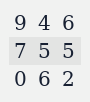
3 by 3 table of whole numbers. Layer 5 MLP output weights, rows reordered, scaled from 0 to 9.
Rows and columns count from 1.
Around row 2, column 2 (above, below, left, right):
4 6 7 5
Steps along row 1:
down up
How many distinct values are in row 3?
3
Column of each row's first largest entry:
1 1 2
